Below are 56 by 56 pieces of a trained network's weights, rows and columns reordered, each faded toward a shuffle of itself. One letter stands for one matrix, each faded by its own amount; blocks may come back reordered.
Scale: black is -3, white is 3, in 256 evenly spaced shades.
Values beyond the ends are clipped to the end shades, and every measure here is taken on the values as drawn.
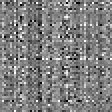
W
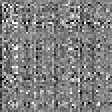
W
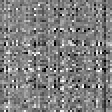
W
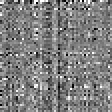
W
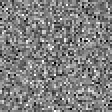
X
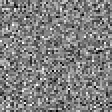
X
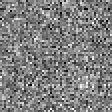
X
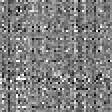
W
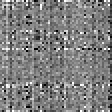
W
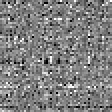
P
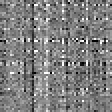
W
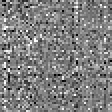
P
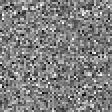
X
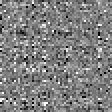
P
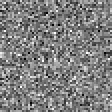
X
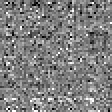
P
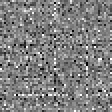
P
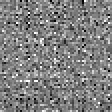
P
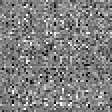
P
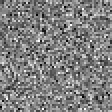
X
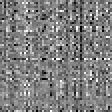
W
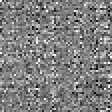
P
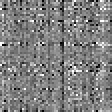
W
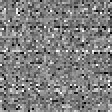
P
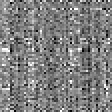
W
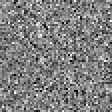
X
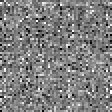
P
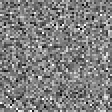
X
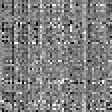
W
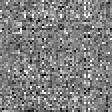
P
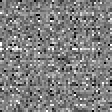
P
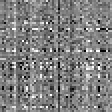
W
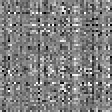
W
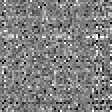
P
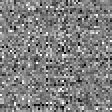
P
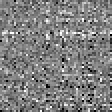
P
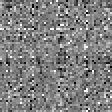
P
